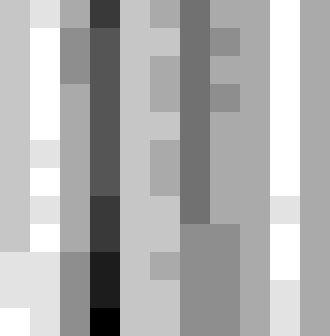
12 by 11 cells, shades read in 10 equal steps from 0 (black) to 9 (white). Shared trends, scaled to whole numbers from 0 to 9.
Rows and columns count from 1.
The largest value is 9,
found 16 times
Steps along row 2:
up down down up same down up up up down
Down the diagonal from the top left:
7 9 5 3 7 6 4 6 6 9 6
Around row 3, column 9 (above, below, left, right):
6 6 6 9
